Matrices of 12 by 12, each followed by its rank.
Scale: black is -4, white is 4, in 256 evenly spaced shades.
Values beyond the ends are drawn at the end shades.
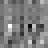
two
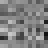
two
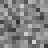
full rank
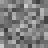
full rank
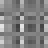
one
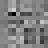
two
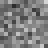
full rank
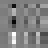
one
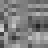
two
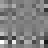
two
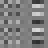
one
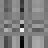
one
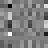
two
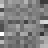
two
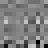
two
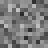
full rank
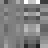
one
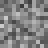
full rank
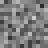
full rank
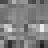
two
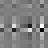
one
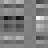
one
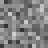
full rank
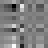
one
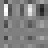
one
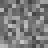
full rank
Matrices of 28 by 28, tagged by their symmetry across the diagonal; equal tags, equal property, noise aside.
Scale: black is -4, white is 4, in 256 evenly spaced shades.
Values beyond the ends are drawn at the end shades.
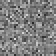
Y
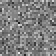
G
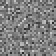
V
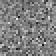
Y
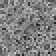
V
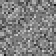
V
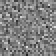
Y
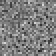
V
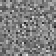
Y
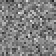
G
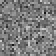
V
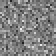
G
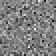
G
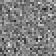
Y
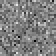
G
